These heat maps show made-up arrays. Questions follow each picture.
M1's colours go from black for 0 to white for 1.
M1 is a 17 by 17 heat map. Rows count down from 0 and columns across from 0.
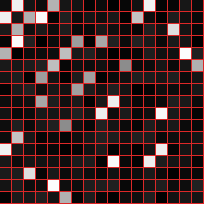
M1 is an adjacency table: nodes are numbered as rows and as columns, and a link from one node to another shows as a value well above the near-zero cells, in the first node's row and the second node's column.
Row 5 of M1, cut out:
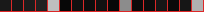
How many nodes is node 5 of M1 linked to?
3
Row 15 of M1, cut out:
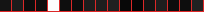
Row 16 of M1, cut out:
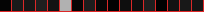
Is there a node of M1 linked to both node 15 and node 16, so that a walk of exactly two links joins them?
no
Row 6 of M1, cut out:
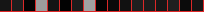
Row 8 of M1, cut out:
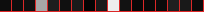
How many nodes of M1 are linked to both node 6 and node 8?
1
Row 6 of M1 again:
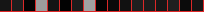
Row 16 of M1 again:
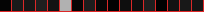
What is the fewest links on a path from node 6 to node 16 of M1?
6
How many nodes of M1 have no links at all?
0
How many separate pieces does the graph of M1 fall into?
1
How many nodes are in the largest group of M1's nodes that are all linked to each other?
2
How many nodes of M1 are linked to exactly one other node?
6
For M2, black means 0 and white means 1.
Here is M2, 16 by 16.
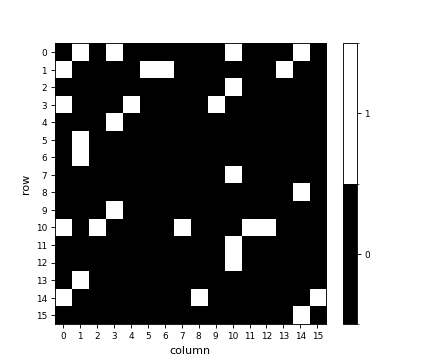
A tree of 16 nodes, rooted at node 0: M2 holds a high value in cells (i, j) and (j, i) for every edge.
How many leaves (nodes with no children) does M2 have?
11
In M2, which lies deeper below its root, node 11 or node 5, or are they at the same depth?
the same depth
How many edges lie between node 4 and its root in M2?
2
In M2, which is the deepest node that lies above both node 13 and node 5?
1
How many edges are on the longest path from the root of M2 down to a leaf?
2
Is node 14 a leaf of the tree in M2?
no
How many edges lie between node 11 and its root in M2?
2
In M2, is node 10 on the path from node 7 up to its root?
yes
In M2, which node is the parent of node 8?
14
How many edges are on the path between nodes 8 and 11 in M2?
4
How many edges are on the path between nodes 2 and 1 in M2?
3
